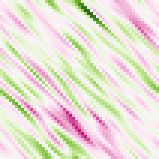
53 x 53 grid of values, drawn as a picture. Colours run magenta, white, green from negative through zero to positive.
Neither half mirrors the other. There is no overall slope. The values follow a bell shape. The ninth with the lowest average is the bottom middle. Streaks slant down to the right.
